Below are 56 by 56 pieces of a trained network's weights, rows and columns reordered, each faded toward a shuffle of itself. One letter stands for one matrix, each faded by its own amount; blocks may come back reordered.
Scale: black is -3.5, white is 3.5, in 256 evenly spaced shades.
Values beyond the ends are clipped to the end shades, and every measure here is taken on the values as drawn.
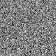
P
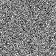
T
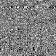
P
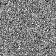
T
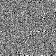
P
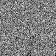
T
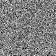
P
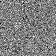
T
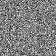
T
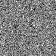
P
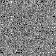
P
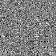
P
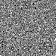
T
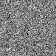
T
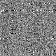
P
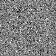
P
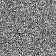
T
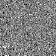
P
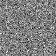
P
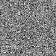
P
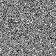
T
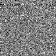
P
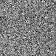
P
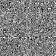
P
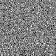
P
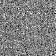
P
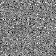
P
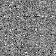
P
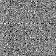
P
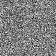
T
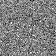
T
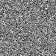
T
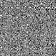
P
